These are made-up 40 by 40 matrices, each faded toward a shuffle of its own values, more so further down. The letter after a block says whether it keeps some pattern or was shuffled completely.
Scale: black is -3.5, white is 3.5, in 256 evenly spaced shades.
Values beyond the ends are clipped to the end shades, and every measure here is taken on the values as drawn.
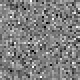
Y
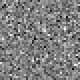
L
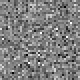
Y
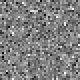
L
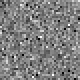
L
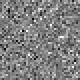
L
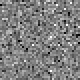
L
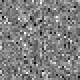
Y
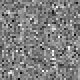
Y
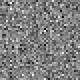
Y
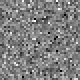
L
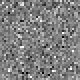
Y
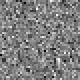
Y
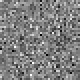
Y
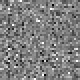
Y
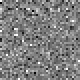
Y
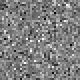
L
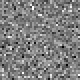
L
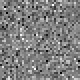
Y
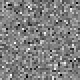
L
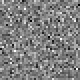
Y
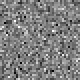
L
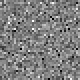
L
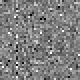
Y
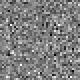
Y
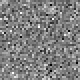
L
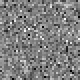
L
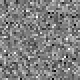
L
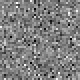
Y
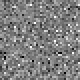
L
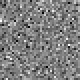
L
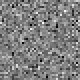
Y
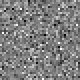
L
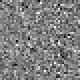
Y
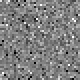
L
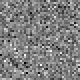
L
